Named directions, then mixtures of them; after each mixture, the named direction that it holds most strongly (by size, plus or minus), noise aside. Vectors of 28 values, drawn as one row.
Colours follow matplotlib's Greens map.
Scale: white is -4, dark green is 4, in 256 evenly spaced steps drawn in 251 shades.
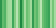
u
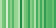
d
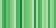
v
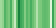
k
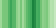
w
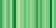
k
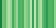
u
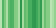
w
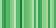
v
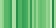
k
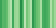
u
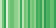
d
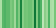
v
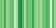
k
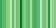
u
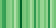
v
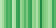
u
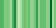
k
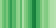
w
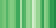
w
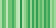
d
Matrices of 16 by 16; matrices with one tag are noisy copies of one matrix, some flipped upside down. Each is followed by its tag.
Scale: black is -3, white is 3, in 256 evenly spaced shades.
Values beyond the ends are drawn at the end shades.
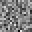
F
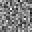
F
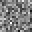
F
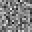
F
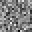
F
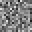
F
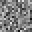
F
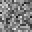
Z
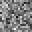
Z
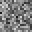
Z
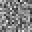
F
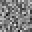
F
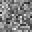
Z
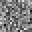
F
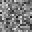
Z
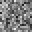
Z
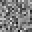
F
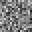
F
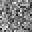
Z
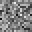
Z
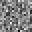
F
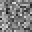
Z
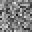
Z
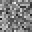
Z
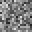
Z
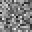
Z
